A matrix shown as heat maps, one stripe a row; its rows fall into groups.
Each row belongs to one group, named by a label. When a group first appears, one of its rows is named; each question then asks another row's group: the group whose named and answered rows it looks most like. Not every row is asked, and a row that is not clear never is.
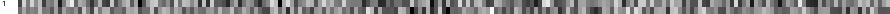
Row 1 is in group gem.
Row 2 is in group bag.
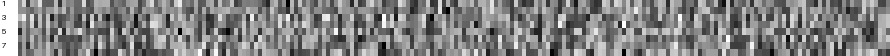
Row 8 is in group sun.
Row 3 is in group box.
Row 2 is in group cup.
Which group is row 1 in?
bag
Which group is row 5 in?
gem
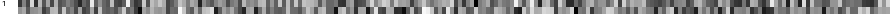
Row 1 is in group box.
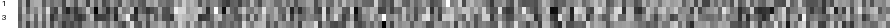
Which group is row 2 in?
sun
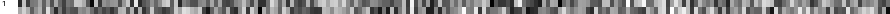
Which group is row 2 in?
sun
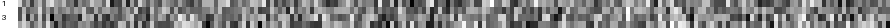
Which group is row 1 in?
cup
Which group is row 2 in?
bag
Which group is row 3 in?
box
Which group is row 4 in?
sun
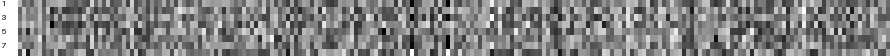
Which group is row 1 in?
cup
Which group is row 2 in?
sun
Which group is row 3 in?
bag
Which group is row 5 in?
box
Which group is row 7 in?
cup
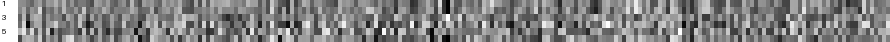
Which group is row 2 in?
bag
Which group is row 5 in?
box
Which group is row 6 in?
gem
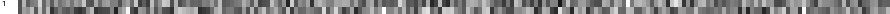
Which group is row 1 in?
bag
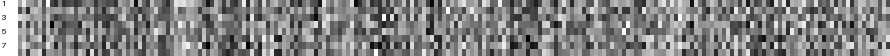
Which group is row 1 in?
sun
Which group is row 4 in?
box
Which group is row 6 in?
gem
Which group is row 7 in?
sun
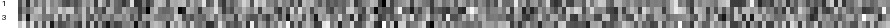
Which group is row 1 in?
box
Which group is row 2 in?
gem
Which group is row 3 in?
bag
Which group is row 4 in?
box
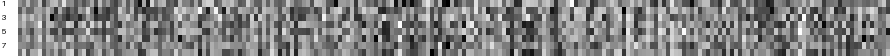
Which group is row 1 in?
cup
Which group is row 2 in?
sun
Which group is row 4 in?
gem
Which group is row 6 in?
gem
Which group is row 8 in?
gem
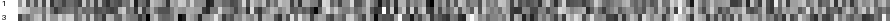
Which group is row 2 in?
sun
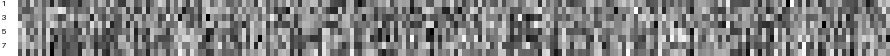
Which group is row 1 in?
box
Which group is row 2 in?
cup
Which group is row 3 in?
gem
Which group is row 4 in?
cup
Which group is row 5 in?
box
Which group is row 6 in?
sun
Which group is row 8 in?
box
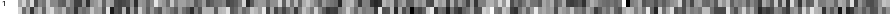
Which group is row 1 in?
box
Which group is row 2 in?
cup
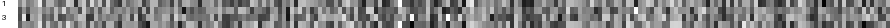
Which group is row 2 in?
bag
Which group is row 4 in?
gem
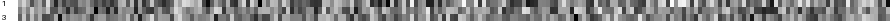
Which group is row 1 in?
sun
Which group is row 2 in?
sun
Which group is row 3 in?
bag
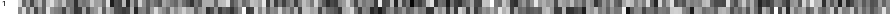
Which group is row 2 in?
box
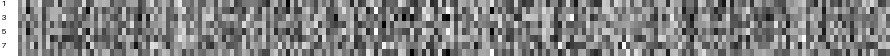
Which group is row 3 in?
cup
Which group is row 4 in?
box
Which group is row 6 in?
sun
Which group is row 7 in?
box
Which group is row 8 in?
bag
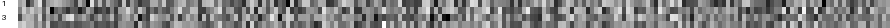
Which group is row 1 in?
cup
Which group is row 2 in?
sun
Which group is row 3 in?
gem
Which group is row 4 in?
sun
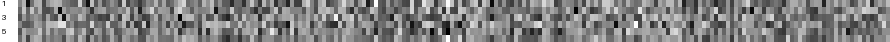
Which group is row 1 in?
cup
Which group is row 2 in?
bag
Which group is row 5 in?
gem
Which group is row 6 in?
gem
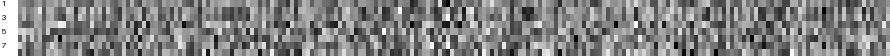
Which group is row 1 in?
cup
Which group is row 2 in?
gem
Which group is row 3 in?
gem
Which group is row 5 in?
sun
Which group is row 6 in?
bag
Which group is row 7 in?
cup
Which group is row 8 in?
cup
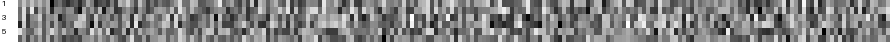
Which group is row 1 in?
sun
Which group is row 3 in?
bag
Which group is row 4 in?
bag
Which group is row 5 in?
cup
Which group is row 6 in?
box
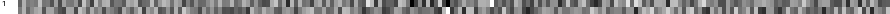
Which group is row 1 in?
bag
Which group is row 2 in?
gem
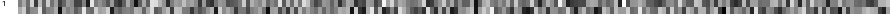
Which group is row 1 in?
box
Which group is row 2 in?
bag
